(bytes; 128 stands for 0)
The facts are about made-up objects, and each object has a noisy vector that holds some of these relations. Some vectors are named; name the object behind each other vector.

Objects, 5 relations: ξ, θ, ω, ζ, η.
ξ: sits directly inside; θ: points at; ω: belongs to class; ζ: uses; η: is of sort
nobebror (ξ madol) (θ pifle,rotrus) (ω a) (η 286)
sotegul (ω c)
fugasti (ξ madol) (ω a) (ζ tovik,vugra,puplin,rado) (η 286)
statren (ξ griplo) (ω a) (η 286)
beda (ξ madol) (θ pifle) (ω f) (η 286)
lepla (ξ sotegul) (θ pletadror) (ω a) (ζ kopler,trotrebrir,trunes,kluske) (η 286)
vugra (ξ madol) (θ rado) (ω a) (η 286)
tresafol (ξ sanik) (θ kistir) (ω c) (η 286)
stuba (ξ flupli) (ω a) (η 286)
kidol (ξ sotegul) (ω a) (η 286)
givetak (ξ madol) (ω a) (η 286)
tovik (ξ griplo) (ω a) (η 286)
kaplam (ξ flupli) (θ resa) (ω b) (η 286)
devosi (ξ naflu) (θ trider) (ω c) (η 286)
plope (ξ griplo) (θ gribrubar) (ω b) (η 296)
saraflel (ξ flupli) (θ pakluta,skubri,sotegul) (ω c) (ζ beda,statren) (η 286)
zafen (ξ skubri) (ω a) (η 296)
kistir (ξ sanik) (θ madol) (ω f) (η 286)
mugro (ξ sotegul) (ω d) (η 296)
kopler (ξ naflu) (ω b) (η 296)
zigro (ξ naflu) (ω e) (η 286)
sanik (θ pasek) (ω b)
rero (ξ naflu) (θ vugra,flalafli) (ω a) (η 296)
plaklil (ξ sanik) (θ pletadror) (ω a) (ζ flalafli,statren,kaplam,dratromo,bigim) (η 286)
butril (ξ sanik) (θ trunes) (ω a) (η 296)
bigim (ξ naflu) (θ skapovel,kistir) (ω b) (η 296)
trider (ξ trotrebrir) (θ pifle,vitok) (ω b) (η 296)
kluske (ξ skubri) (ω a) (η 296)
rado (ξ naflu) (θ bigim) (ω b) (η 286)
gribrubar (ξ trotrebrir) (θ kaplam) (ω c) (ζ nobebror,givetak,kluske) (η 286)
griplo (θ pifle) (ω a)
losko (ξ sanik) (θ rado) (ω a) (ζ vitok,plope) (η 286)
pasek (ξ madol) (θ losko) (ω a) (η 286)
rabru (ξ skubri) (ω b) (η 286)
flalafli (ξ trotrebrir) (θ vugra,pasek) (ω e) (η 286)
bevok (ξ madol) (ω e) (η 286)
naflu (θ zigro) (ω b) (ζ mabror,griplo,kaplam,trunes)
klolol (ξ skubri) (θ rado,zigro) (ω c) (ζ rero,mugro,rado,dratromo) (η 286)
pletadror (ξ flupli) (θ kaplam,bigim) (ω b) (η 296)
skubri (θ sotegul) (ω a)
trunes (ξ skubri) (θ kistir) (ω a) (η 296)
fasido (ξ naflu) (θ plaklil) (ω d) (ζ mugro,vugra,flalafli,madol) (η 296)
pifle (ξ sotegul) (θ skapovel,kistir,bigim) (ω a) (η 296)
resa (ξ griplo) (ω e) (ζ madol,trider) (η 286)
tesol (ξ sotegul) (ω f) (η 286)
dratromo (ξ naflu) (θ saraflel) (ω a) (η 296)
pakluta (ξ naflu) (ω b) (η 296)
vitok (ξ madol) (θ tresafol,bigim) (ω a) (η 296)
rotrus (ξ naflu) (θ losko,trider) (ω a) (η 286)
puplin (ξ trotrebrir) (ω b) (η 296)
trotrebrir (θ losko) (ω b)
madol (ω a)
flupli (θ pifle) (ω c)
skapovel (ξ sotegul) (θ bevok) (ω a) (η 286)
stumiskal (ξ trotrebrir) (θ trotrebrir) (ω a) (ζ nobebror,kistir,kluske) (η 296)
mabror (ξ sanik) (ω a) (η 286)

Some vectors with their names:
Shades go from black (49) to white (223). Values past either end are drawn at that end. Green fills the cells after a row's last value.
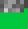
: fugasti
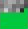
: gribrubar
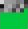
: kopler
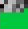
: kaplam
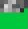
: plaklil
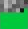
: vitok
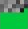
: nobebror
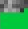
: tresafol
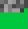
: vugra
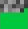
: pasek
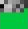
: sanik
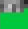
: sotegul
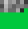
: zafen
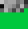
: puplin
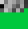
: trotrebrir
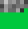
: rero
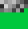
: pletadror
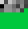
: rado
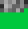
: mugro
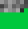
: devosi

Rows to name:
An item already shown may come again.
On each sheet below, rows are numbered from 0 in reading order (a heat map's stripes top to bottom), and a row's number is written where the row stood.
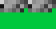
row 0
bigim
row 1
bigim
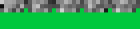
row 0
puplin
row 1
madol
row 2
klolol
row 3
vitok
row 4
klolol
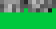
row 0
sotegul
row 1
pifle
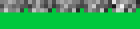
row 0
klolol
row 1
kistir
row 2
flupli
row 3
griplo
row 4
naflu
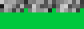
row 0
plope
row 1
losko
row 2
lepla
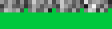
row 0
tesol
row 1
kluske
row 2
fasido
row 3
naflu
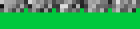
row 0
puplin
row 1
trider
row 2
resa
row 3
skubri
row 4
stumiskal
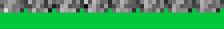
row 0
saraflel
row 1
beda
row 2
mabror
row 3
rabru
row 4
tresafol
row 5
mugro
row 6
statren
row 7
butril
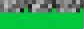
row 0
vitok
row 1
bevok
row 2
rotrus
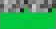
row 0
trunes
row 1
losko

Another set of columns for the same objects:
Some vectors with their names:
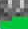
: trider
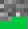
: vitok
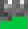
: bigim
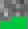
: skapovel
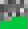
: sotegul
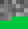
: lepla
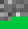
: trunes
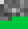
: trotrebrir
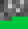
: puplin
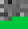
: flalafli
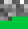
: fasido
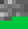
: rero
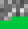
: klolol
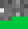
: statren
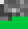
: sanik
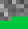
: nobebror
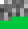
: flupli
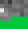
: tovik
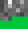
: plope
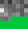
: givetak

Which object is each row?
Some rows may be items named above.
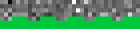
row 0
skubri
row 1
kaplam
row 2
saraflel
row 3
griplo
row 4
plaklil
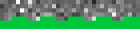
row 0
saraflel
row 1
madol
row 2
rabru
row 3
fugasti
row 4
zafen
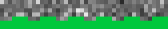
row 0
griplo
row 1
devosi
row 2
gribrubar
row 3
zafen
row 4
zigro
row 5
rado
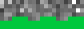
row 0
tresafol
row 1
losko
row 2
saraflel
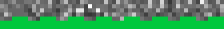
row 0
rotrus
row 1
rado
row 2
gribrubar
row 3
naflu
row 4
stumiskal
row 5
trider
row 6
puplin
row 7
mugro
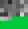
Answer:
resa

